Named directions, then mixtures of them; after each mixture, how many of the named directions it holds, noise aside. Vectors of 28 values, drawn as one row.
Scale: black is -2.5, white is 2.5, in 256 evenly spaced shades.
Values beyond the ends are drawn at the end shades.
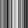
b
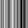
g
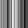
two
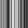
two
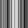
two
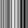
two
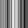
two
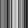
one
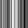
two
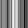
two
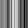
two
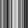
one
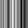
two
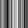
one
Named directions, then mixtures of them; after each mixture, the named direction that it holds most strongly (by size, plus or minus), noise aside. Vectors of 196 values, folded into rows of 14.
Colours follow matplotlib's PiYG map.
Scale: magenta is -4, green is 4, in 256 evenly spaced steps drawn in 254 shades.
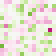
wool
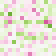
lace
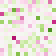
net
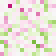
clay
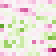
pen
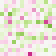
lace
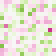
wool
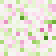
clay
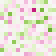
lace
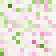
clay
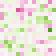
wool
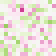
wool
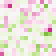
clay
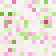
lace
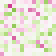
clay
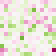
wool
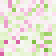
clay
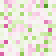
wool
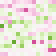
pen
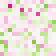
clay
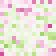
pen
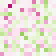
clay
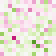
clay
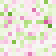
lace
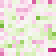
pen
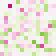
clay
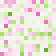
lace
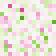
clay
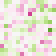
wool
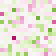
net
